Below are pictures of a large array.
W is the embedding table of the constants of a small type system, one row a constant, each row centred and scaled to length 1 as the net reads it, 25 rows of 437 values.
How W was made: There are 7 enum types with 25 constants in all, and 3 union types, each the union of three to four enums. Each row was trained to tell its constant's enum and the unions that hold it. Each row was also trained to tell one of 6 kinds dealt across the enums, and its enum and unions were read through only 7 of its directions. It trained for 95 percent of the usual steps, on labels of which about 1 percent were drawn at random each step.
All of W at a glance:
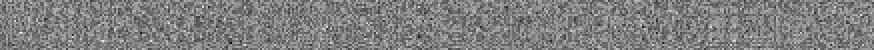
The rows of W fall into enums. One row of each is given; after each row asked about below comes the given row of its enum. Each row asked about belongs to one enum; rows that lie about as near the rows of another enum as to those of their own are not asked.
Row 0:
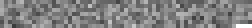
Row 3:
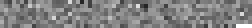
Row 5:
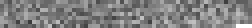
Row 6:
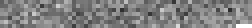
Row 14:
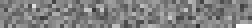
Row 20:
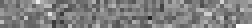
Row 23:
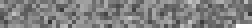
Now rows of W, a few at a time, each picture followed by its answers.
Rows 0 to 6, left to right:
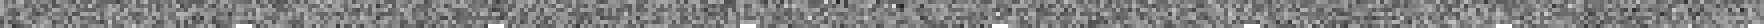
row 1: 23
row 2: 14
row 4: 5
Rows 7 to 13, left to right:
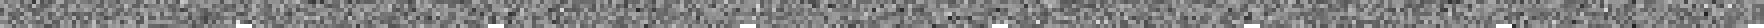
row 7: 23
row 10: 0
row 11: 0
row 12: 20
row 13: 3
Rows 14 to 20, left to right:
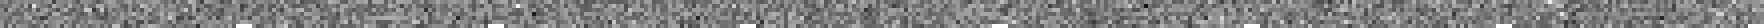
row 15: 14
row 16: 0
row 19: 3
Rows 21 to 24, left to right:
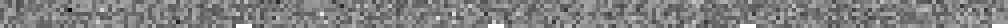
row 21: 23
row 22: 6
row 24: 6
